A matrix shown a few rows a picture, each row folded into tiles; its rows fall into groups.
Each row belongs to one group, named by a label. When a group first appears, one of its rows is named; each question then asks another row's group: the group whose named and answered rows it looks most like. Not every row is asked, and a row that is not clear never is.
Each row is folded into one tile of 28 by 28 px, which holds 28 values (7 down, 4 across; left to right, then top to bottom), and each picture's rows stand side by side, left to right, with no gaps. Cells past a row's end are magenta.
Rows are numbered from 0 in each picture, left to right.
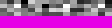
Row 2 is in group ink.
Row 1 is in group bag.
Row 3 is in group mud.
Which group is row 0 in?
mud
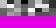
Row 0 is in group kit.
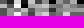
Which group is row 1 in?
kit
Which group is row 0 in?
mud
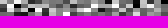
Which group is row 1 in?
mud
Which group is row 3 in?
ink
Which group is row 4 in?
mud
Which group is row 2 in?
bag
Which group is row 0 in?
bag
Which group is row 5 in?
kit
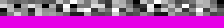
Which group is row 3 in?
ink
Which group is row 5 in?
bag
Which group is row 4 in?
ink
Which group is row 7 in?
ink
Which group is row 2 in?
bag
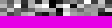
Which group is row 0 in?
mud
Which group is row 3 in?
bag
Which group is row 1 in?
mud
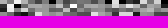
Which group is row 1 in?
kit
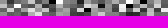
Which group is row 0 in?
mud
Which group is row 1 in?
ink
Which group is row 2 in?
bag
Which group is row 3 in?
kit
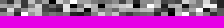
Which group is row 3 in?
kit
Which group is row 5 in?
ink
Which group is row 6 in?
kit
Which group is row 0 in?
mud
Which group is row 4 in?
mud
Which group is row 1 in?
ink
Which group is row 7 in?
ink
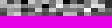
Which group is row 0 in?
kit
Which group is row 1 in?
bag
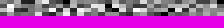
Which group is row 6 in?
mud
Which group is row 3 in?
ink
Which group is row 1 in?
bag
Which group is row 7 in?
mud
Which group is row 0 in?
ink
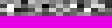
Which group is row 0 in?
ink
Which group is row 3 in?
ink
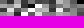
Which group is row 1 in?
ink
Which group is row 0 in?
mud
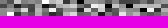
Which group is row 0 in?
bag
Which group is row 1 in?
bag
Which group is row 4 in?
kit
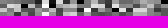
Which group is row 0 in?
ink
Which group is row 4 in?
mud
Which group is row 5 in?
ink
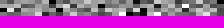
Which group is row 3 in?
bag
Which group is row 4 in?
bag
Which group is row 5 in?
kit
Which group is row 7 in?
ink
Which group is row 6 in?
mud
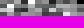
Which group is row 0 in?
ink
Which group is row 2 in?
kit
